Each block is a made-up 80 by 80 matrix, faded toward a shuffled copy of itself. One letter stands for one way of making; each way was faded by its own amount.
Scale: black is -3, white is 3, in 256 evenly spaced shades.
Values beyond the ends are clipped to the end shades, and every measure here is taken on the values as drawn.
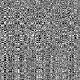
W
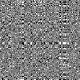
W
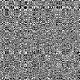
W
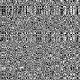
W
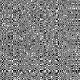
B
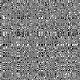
B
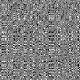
B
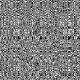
W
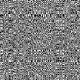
W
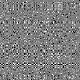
B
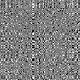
B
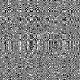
B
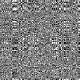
W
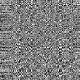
W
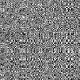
W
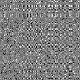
B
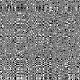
B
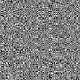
W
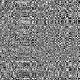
W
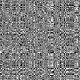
B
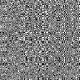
W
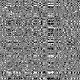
B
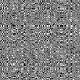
B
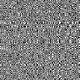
W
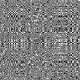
B
